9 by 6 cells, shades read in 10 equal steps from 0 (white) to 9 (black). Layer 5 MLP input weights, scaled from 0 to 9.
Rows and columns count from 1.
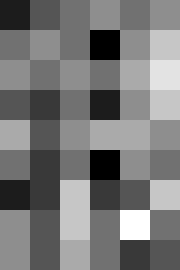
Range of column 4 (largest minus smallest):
6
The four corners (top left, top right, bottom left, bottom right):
8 4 4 6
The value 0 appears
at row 8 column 5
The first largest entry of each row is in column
1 4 2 4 2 4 1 2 5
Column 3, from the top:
5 5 4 5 4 5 2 2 3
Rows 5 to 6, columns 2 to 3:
6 4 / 7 5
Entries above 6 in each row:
1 1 0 2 0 2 3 0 1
